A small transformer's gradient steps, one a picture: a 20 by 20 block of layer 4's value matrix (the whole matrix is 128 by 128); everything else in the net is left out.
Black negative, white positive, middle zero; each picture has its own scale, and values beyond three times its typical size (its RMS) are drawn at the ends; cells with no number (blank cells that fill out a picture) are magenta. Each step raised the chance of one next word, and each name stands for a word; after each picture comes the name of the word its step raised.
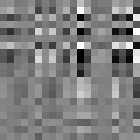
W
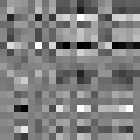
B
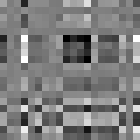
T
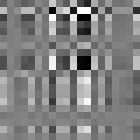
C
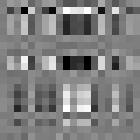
C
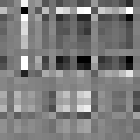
C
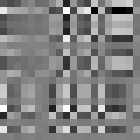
C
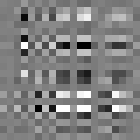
B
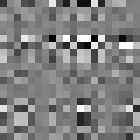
B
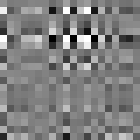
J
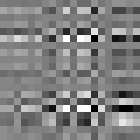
B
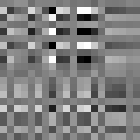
W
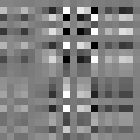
W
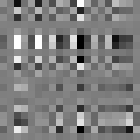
T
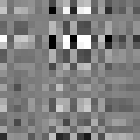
J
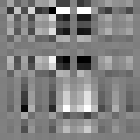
C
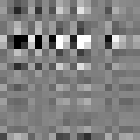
J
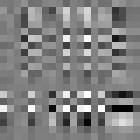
B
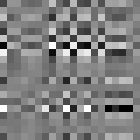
B
